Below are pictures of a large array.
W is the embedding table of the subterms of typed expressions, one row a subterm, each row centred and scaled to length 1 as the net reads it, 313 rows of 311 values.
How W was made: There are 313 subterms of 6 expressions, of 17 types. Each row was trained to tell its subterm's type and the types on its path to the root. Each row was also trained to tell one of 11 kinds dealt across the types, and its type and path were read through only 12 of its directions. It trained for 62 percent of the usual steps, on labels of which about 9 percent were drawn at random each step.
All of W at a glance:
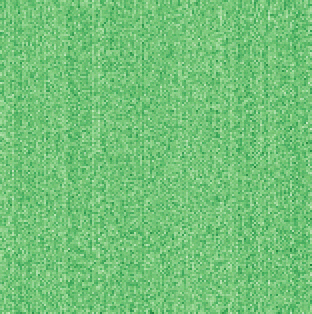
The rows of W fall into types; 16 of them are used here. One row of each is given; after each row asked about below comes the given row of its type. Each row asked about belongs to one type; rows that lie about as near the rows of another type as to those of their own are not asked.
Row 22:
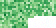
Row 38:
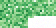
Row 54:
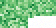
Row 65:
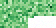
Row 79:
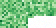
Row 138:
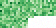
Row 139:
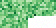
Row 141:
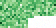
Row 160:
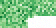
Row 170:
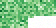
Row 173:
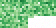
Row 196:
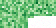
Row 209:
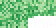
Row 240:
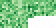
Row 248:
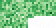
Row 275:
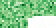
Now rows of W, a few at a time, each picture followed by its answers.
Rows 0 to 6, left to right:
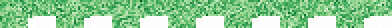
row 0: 160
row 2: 248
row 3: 38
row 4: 248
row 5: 54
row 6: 209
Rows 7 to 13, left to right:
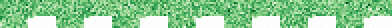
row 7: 160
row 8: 209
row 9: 173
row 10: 240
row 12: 240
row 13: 38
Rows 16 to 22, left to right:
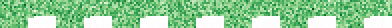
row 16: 275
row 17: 38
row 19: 54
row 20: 139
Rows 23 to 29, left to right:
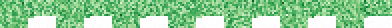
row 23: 275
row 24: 79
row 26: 65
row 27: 248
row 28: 173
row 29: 138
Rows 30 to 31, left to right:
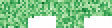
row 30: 196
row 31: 173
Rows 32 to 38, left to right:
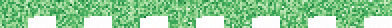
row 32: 139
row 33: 65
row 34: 196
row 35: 196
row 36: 160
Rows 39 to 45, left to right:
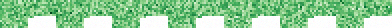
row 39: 240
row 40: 160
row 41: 170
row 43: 248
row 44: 248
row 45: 248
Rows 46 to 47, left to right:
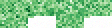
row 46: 79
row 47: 65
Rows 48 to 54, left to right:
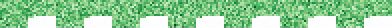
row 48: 65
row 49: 160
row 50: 22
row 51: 196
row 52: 141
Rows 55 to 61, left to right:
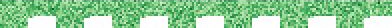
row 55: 248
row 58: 54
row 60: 138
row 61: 38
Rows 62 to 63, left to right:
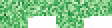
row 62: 275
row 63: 275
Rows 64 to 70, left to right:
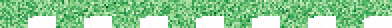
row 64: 209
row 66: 160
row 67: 240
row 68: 54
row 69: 65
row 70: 209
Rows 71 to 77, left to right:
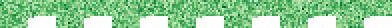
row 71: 170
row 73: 173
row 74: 138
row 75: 138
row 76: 209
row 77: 22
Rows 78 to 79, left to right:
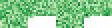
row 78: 22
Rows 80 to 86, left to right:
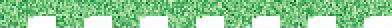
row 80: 173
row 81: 196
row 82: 138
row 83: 79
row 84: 139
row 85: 173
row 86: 275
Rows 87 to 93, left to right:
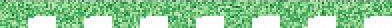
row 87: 141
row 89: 139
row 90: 275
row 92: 65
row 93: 173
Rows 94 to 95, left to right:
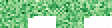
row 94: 275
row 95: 139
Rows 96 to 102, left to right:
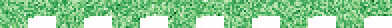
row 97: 209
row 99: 79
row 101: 160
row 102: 138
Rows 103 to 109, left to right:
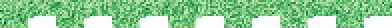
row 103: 209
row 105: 209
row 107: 65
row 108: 22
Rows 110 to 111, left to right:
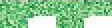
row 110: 54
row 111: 54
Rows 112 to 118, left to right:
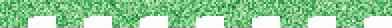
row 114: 209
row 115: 173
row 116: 138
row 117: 160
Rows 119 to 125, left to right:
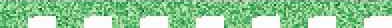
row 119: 173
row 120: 139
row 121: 22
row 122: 138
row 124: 275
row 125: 65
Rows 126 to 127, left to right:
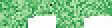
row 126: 54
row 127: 196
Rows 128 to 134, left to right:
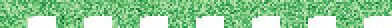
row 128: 173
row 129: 209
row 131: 196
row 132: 170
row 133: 141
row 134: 209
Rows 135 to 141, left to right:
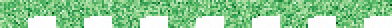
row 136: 275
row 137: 54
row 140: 248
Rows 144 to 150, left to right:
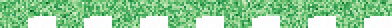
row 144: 209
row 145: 248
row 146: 65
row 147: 79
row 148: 54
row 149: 240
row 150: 240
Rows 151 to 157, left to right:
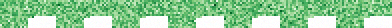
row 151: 196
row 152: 170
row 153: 22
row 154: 170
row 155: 79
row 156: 138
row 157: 138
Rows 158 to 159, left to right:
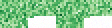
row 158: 54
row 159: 275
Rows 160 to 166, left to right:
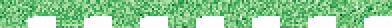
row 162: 240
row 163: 196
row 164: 138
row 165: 173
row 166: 209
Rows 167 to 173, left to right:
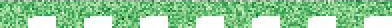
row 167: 22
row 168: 196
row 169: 139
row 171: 138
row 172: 138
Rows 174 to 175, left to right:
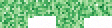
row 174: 22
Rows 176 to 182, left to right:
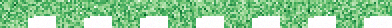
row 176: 65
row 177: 160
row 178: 54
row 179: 275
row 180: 138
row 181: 79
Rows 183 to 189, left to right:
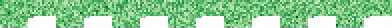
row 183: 141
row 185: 138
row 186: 160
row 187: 65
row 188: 38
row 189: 141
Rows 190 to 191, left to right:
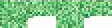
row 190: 209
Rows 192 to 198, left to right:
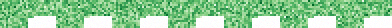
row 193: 79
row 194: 22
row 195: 139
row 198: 79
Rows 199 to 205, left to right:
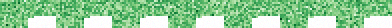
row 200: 141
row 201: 65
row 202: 141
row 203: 240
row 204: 275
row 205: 173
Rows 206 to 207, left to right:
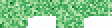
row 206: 138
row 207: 22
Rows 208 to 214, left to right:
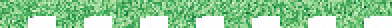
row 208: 240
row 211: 54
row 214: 196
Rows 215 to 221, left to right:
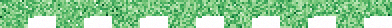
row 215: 141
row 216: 170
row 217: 160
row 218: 248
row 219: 173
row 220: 54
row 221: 248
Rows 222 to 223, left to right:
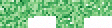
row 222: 173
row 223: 173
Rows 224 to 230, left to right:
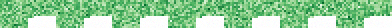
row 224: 275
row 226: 79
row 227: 173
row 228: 209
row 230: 209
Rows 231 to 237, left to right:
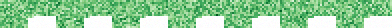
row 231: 139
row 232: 54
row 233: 209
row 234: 79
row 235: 141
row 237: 248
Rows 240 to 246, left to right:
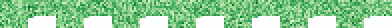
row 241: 22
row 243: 22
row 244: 79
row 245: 196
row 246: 38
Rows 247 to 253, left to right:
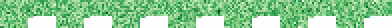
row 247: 22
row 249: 139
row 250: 139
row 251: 79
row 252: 173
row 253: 54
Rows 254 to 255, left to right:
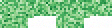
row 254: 248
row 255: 248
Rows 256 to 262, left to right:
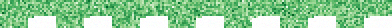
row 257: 160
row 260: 240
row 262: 141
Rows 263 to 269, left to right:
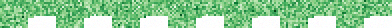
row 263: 173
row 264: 170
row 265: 170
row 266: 141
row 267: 138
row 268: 141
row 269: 141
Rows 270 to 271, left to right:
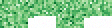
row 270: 196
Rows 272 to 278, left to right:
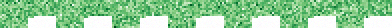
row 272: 79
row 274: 209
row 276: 38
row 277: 275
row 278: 160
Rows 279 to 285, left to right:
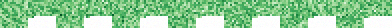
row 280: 160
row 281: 173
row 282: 275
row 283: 65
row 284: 170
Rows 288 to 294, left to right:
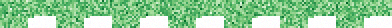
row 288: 38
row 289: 138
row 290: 79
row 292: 275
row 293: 79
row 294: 65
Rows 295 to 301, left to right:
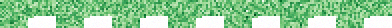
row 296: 170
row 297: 196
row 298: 65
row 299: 275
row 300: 65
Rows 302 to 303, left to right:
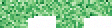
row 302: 170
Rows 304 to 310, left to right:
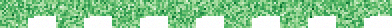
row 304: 141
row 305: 248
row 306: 160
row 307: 209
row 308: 160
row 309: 160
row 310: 54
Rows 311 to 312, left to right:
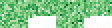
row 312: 79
